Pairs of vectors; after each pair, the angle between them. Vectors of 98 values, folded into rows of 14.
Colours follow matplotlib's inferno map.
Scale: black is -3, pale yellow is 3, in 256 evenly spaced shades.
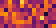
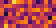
orthogonal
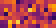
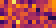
partly aligned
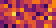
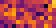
nearly parallel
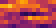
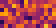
orthogonal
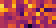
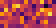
orthogonal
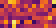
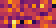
nearly parallel
